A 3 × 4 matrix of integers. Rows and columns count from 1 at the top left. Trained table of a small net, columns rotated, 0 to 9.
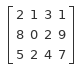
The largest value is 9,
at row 2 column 4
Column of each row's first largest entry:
3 4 4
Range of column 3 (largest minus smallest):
2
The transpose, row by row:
2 8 5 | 1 0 2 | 3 2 4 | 1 9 7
